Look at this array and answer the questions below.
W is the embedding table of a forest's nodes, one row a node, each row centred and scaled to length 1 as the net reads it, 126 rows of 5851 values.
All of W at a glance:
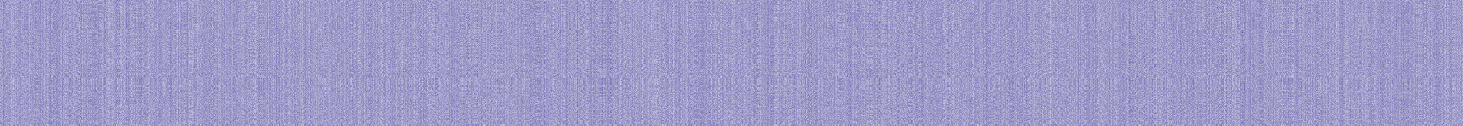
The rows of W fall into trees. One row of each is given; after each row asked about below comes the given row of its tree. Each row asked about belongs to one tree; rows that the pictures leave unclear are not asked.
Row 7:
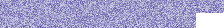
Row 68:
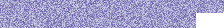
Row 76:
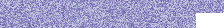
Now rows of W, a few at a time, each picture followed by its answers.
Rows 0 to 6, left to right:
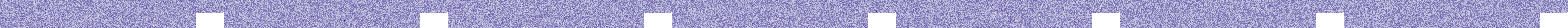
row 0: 76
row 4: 76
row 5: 7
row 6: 68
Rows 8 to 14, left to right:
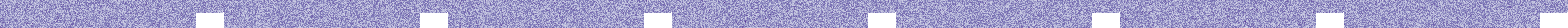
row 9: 68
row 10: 76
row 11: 68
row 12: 7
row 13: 76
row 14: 76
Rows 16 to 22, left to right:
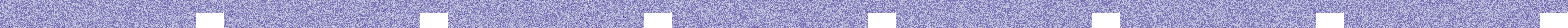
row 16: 76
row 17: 7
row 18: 7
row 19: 76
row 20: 7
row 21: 76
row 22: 68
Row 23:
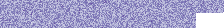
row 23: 68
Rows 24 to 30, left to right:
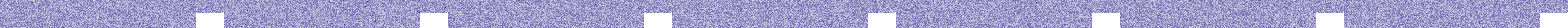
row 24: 76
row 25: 76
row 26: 76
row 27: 68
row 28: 76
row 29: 76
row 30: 68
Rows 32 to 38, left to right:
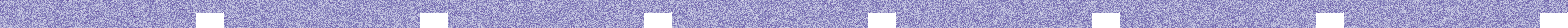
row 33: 76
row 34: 7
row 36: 68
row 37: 76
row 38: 68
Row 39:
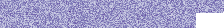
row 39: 7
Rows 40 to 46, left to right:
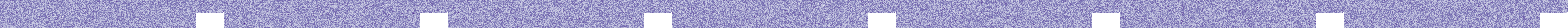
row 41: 7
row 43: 76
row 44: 68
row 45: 76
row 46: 7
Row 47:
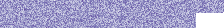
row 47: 68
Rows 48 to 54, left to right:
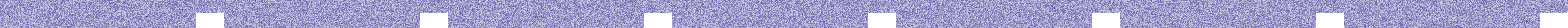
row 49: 7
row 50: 68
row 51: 68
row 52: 7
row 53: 7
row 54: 76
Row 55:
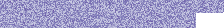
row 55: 68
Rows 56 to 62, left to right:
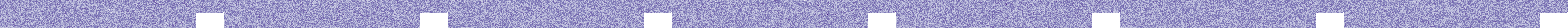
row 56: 68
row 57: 7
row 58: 76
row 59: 68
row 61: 68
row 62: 68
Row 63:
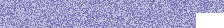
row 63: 68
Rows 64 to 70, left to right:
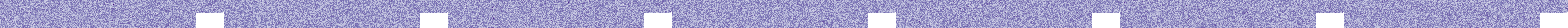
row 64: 7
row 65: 76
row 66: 7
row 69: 76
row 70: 7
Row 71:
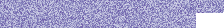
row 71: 76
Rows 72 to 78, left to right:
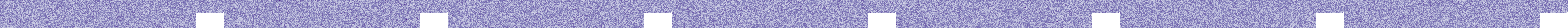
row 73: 7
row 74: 7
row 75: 76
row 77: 76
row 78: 68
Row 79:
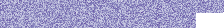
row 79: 68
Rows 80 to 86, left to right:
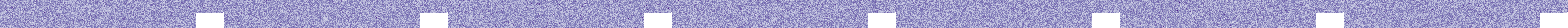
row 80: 68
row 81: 68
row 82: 68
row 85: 7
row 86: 7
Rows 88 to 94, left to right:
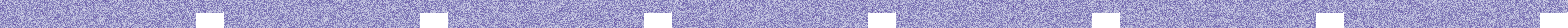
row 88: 68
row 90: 7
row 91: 76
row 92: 68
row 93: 68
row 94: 7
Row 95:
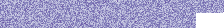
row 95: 68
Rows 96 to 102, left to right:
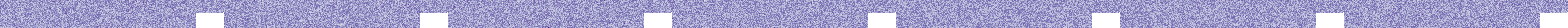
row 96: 68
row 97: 76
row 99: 7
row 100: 76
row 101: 76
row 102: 68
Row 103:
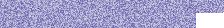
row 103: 76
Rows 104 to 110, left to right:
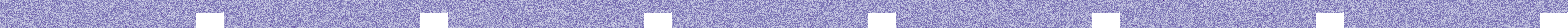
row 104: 7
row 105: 68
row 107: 7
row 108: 76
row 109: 7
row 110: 68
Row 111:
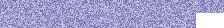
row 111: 68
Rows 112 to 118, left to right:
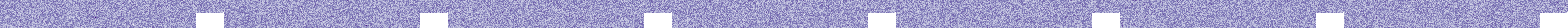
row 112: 68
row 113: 76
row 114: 68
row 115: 7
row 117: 68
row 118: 7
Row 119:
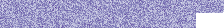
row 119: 76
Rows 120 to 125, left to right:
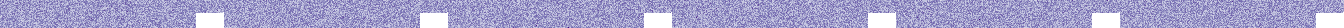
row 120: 68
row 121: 68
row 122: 68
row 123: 68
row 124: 7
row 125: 7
